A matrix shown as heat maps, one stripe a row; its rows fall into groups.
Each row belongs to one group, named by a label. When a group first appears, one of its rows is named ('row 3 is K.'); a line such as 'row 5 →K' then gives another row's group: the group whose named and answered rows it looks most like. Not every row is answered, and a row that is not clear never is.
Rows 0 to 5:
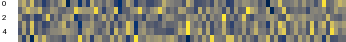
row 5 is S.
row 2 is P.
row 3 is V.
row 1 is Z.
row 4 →V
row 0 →V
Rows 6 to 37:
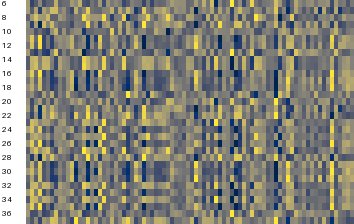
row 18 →V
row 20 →P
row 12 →V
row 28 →S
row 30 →V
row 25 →Z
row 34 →Z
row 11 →V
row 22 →S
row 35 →V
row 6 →P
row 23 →Z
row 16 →V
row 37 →S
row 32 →Z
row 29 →V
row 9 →S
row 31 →V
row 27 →Z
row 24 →V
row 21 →S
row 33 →V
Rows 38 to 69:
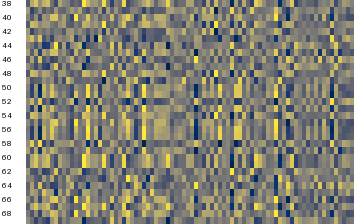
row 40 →S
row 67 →Z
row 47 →P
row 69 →P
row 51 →S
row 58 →V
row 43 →V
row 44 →P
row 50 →S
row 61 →Z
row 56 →S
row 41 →Z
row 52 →V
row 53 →S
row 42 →P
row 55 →S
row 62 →P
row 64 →V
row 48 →Z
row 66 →S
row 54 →Z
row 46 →V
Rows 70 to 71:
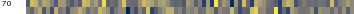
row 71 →P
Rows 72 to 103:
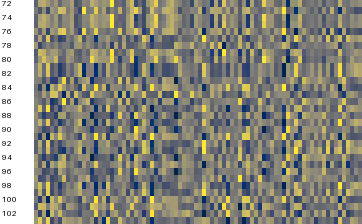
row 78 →P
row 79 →Z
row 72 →Z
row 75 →Z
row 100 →S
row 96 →P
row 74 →Z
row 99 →V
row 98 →V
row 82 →V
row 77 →V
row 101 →Z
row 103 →V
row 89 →V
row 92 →V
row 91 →S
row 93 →V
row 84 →S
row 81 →V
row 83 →P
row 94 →P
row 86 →P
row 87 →V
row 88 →P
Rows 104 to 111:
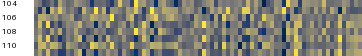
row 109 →V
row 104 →P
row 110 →Z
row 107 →V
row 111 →V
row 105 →S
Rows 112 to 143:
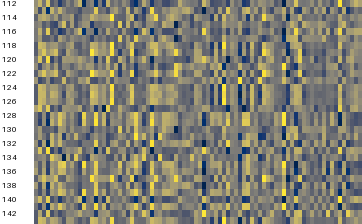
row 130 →P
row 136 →S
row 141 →S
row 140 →V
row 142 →V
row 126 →Z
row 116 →V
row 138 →S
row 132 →S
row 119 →Z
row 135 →S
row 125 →Z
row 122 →Z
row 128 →S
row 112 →V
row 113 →S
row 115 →P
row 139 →S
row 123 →P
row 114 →Z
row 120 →V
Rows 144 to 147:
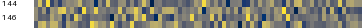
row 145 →S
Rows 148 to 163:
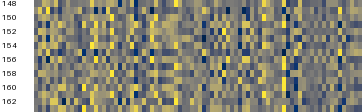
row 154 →Z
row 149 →V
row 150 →Z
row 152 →Z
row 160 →S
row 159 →P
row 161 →Z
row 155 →V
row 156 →S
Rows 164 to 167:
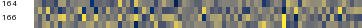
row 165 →V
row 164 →P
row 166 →S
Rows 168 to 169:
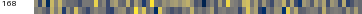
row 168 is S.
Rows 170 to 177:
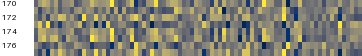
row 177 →S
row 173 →V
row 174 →Z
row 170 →Z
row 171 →P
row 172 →S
